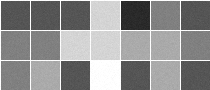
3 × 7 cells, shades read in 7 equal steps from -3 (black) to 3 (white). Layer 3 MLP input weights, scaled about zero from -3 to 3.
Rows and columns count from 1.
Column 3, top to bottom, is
-1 2 -1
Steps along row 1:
same same up down up down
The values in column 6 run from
0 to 1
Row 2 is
0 0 2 2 1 1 0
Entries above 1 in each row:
1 2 1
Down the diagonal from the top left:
-1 0 -1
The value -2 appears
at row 1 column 5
